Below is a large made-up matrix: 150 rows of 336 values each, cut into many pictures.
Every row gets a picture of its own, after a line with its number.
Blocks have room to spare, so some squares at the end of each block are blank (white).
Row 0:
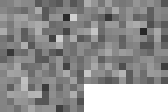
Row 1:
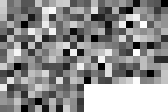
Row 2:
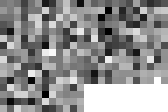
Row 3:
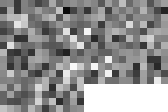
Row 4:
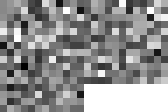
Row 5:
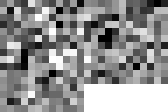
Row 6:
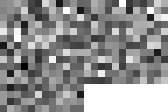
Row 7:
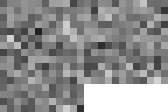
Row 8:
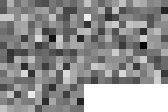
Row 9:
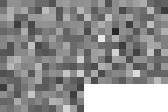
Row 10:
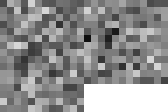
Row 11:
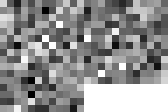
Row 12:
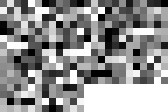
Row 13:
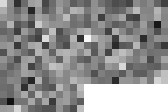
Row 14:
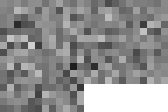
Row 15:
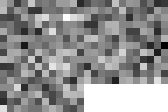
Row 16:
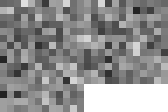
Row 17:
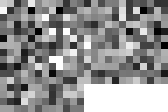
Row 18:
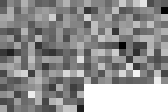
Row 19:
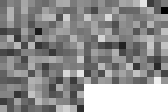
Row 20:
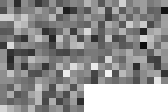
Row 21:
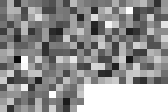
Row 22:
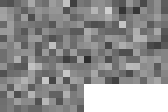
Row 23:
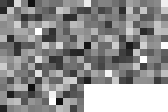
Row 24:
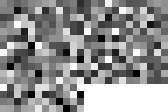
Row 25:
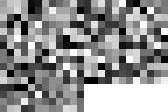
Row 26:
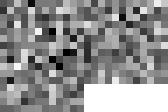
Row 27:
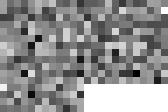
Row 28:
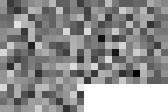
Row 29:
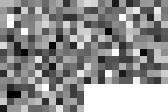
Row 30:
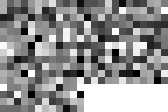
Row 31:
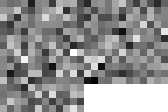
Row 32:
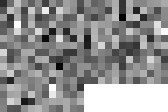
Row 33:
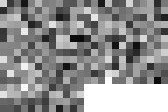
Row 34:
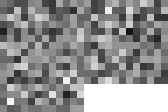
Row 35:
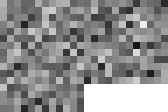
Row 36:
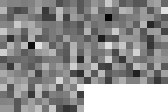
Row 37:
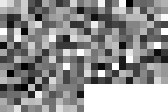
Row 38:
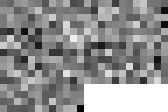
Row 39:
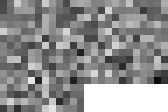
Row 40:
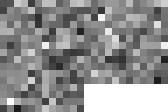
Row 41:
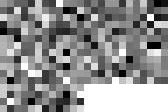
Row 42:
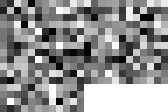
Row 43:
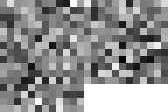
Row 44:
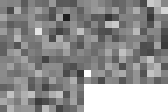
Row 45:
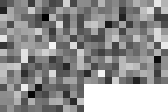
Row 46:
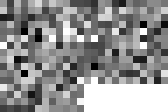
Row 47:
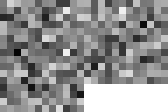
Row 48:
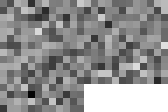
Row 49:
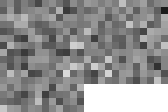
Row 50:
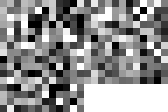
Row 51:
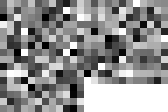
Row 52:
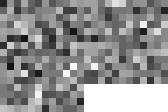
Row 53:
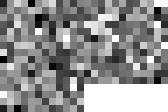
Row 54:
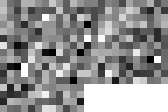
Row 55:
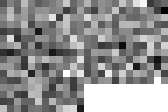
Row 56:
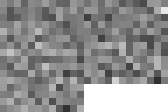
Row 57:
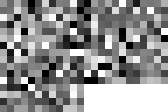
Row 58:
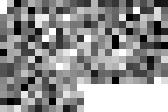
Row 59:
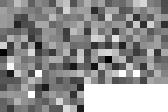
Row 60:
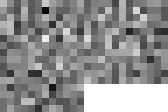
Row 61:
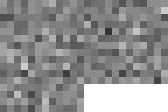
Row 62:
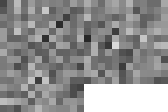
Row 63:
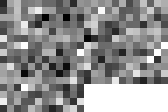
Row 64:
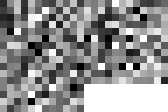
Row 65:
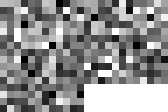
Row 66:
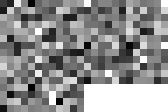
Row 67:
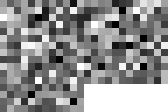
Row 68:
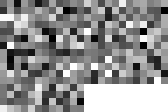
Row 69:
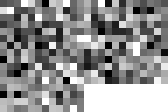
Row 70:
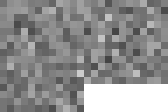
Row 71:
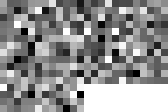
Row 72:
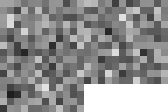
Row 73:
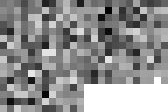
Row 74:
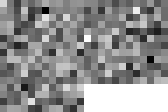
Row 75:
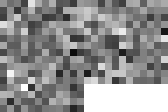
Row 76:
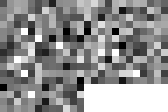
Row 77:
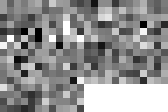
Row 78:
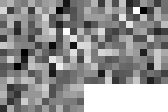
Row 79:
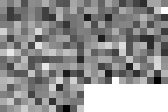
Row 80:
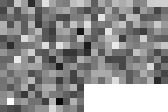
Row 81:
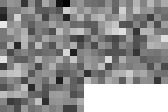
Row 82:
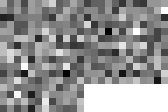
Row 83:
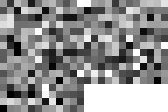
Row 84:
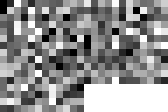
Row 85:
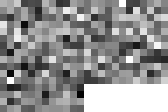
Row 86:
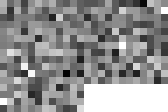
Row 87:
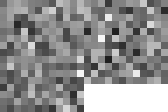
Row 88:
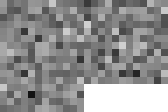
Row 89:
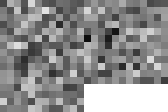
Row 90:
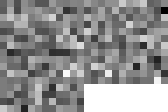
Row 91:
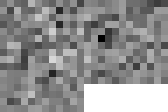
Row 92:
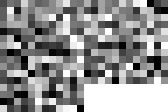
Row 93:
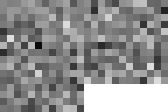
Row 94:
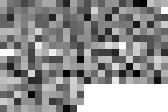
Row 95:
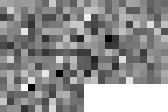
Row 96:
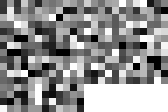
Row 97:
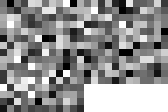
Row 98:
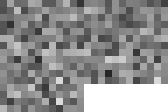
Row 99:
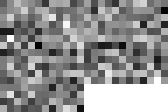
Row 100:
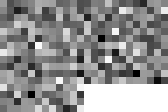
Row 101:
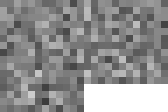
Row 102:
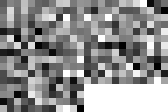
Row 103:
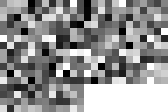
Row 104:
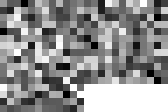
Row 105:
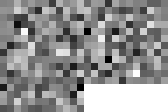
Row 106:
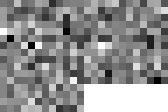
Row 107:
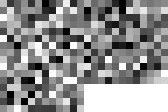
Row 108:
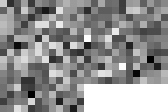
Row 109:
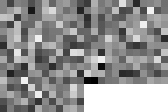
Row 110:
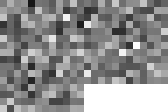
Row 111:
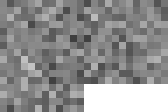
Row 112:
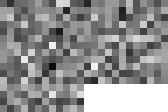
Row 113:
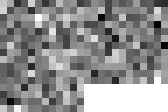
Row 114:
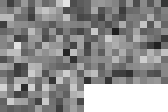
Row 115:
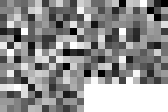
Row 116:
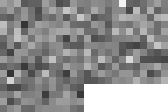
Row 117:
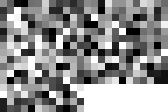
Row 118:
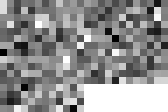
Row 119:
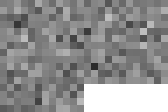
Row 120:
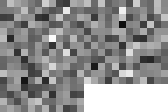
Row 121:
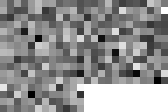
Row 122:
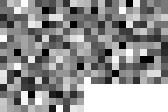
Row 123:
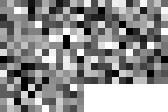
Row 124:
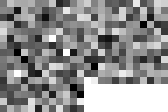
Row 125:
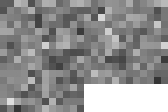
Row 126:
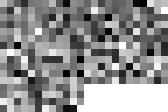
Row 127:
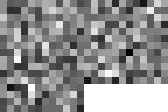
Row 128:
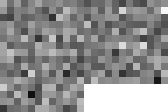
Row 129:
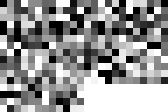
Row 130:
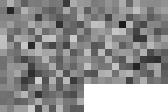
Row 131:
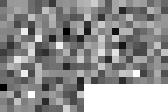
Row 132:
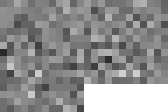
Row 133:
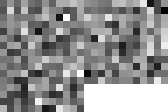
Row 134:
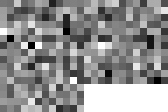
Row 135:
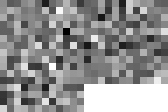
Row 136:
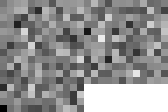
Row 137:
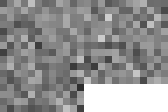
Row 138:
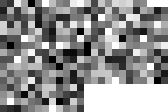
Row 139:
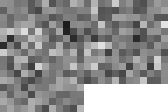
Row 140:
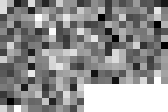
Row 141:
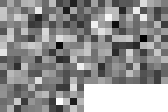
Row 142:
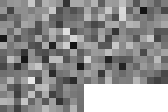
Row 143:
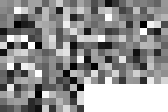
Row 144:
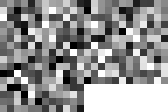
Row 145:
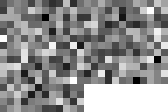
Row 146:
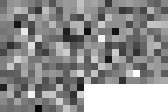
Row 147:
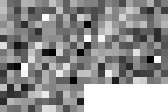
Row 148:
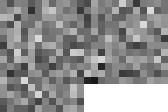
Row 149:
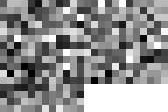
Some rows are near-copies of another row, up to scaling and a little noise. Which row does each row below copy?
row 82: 61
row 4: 6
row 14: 143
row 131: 76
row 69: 16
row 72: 29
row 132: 59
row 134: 106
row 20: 68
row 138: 80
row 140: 113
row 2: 73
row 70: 87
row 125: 40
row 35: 1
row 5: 91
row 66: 23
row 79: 56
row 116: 85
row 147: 54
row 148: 109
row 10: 89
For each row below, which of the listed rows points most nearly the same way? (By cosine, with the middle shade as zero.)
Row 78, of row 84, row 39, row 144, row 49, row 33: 39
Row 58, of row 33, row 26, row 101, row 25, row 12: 12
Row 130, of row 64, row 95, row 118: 118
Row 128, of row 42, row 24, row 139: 24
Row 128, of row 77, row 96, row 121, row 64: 121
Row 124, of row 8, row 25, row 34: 8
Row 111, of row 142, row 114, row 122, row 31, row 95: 31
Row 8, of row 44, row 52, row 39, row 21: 52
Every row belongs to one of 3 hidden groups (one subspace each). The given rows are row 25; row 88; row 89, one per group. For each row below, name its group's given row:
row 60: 89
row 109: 25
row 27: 88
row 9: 88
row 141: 89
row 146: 88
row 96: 88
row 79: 88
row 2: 89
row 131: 88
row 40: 89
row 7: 88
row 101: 88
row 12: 89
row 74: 89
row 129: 25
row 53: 89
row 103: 25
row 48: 89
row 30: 88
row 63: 89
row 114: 25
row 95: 25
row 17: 89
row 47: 25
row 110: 25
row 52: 88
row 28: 88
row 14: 88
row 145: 89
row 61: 88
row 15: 89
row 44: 88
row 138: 89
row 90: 88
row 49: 88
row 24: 88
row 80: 89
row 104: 25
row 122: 25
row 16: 25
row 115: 25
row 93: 88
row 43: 25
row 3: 88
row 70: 88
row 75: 25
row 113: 89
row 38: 88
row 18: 88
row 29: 89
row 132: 88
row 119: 88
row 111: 25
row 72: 89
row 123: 25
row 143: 88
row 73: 89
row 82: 88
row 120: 25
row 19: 88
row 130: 25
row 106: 88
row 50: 89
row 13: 89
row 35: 25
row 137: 88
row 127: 25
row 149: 25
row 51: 25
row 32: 89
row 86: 88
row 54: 89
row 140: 89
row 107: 89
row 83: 89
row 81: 25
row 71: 88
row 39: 89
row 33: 25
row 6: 25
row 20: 88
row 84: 89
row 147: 89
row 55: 88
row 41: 25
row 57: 25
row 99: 88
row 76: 88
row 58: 89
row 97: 25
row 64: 89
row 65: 25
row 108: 89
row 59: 88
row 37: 25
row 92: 88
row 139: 88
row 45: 89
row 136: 88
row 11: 89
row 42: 89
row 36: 88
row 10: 89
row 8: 88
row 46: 88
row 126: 88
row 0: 88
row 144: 25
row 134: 88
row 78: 89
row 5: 89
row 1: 25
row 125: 89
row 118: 89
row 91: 89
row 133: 88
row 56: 88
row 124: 25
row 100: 88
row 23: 89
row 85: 25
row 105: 88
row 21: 25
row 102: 88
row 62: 89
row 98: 89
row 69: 25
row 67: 89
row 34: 25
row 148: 25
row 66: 89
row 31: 25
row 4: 25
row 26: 89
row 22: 25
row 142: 89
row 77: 88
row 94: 88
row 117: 25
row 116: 25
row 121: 88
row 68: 88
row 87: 88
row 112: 25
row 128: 88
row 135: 89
